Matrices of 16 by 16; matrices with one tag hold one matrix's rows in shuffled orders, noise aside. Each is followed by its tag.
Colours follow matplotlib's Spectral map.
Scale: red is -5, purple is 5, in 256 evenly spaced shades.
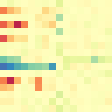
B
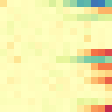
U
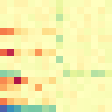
B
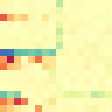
B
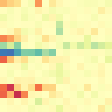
B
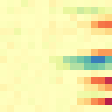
U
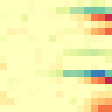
U
